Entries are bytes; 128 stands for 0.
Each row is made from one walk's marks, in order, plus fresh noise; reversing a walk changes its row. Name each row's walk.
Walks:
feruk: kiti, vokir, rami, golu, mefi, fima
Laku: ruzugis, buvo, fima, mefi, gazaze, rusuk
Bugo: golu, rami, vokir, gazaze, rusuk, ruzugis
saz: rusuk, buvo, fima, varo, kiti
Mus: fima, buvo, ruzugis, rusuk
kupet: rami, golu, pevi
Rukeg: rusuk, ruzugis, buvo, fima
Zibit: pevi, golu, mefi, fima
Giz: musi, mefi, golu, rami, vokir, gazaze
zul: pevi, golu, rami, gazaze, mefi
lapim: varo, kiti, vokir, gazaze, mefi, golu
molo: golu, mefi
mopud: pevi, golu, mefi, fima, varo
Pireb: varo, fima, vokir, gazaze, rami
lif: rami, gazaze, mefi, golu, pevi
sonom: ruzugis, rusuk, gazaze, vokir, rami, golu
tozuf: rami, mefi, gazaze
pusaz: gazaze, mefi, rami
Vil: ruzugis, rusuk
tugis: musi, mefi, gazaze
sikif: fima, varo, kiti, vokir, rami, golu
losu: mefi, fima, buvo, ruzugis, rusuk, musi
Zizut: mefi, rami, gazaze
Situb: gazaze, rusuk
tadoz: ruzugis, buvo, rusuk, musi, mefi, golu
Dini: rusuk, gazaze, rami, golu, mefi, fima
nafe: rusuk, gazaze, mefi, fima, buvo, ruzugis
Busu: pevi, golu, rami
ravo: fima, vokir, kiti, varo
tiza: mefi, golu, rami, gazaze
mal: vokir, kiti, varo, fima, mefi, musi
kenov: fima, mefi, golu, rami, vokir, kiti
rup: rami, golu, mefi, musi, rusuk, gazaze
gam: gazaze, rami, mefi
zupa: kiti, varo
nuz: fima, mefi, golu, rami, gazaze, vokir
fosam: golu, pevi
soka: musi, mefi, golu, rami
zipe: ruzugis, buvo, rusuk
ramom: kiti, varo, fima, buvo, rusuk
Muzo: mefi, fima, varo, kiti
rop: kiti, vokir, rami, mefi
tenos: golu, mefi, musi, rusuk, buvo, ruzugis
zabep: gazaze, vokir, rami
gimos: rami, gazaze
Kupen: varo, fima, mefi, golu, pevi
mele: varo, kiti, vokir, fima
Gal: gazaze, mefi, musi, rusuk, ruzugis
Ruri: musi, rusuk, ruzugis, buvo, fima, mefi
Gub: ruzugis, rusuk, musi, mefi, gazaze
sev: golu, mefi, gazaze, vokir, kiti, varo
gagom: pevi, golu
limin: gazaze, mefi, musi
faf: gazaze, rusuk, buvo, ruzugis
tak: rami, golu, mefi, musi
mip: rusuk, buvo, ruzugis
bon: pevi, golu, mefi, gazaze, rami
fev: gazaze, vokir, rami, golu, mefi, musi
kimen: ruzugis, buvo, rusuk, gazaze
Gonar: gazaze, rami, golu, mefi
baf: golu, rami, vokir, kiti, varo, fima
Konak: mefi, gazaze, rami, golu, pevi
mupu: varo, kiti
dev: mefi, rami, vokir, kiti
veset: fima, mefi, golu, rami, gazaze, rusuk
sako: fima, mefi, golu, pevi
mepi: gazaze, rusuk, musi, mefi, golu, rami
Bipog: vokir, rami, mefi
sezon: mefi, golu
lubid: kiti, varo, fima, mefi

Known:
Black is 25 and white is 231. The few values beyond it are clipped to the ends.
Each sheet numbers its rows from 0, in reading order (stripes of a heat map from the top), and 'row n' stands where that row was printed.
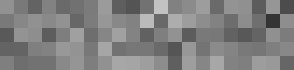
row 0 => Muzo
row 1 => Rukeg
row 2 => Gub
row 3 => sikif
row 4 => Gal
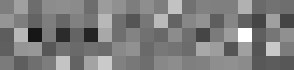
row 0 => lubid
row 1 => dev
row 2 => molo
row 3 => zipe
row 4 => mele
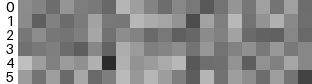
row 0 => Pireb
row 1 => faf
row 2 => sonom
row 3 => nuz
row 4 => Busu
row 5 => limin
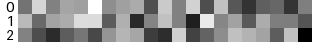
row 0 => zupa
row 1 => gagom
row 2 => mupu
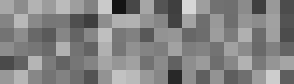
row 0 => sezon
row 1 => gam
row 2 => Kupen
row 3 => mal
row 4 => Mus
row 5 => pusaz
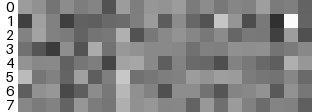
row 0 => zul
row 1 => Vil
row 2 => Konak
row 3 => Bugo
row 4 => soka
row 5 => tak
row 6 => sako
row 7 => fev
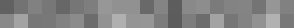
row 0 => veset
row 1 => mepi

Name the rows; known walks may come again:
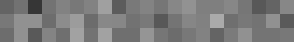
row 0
baf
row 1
tadoz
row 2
sev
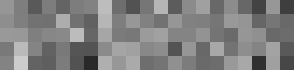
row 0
dev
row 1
mal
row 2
mopud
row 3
Gonar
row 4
Bipog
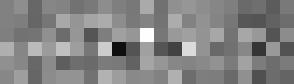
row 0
Dini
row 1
feruk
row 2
mip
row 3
sezon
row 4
saz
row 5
rop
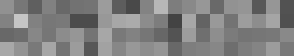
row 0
Muzo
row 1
gam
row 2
sikif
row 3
bon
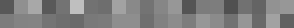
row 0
kimen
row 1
Laku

